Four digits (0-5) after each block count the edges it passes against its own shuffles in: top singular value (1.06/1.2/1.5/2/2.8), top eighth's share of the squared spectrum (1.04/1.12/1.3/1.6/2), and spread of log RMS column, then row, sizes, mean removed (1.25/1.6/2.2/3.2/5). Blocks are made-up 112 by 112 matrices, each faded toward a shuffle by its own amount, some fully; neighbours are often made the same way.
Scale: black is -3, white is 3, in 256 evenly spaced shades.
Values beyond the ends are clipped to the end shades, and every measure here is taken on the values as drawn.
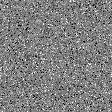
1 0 0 0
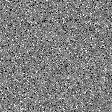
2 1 0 0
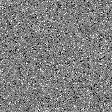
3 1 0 0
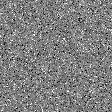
0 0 0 0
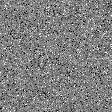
1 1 0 0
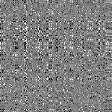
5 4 3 3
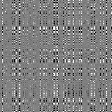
5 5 5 4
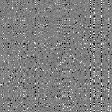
5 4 3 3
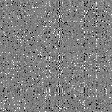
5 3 2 2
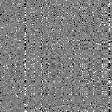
5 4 3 2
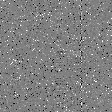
3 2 1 0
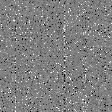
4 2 1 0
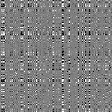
5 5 4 4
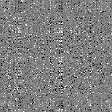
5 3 2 2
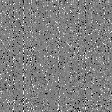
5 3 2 1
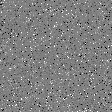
0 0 0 0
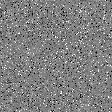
3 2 1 0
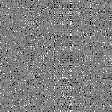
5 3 2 1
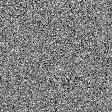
0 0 0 1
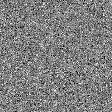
0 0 0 1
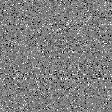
4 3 1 2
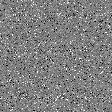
3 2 0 1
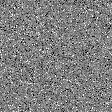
1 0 0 0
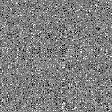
4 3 2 2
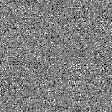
4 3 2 1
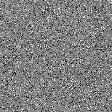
3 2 1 1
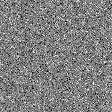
2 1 0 0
